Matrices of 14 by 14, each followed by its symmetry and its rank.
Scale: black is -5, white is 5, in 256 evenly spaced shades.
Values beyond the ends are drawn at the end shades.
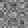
neither, rank three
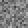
neither, full rank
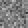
neither, full rank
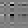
neither, rank one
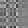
neither, rank one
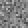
neither, full rank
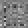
neither, rank three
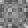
symmetric, rank two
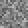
neither, full rank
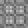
symmetric, rank two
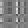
neither, rank one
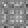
symmetric, rank two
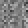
neither, rank three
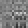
neither, rank two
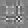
symmetric, rank two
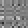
neither, rank two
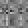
neither, rank two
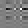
neither, rank one
